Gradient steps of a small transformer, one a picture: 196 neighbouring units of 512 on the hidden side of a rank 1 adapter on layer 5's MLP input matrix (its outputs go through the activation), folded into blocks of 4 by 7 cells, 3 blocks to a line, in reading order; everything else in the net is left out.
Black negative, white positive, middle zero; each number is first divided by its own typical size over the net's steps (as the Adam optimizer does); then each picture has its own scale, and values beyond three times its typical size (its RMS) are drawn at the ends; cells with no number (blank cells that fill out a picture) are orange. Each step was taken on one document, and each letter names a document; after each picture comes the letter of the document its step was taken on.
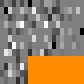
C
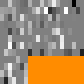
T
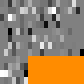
T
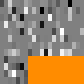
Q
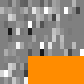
T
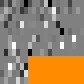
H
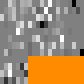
T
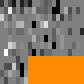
C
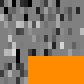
C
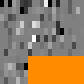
H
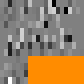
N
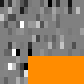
H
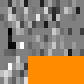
T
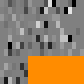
N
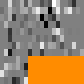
T
